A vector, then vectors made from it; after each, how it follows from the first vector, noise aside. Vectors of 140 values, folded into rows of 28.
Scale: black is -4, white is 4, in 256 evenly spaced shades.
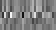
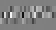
partly zeroed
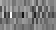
sign-scrambled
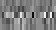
reversed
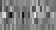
sign-scrambled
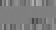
partly zeroed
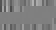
partly zeroed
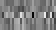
reversed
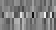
reversed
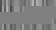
partly zeroed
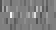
partly zeroed
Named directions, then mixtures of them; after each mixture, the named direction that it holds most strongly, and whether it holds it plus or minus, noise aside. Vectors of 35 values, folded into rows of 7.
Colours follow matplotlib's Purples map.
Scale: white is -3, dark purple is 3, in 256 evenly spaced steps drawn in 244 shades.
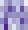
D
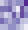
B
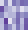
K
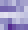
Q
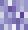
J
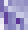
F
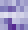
Q, plus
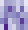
D, plus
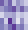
K, minus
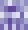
J, plus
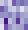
K, plus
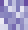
F, plus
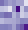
B, minus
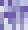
K, minus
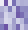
F, minus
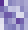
F, plus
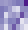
B, plus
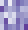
K, plus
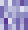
K, plus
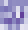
B, plus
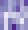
D, minus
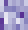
F, minus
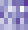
K, plus
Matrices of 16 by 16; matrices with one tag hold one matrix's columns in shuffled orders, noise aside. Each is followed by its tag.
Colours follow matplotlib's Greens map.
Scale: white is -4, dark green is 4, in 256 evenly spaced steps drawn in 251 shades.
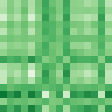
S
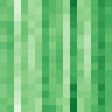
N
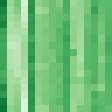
N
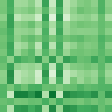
S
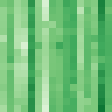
N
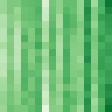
N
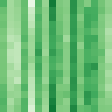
N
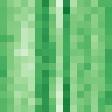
N
